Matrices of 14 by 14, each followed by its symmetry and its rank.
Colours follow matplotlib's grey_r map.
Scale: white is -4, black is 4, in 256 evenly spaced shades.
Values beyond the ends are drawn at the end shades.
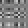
neither, rank one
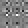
neither, rank two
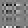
neither, rank one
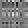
neither, rank two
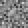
symmetric, full rank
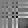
symmetric, rank one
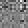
neither, rank three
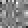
neither, rank three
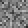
symmetric, full rank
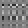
neither, rank one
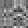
neither, rank two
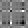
symmetric, rank one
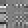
neither, rank two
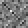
symmetric, full rank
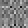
neither, rank two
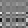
neither, rank one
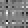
neither, rank two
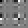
symmetric, rank one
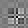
symmetric, rank one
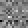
neither, rank three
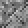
symmetric, full rank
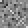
symmetric, full rank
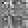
neither, rank three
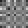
symmetric, rank one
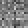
neither, rank three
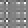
neither, rank one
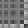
symmetric, rank one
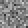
symmetric, full rank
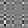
neither, rank one
